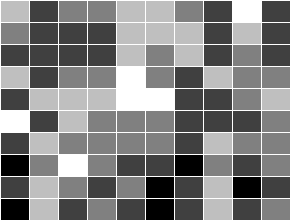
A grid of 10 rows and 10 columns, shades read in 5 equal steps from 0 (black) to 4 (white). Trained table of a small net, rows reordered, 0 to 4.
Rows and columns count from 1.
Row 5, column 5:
4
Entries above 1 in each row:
7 5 4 8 7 6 8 5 4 4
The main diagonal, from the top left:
3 1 1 2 4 2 1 2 0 2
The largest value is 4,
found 6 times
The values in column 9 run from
0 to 4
